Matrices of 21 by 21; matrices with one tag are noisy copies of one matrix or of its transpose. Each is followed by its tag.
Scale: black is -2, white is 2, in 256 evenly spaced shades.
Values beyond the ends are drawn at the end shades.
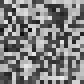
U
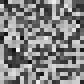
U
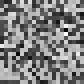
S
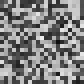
S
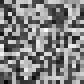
U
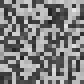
U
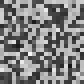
U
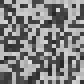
U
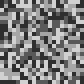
S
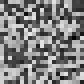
U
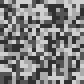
U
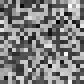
S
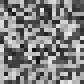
U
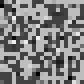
U
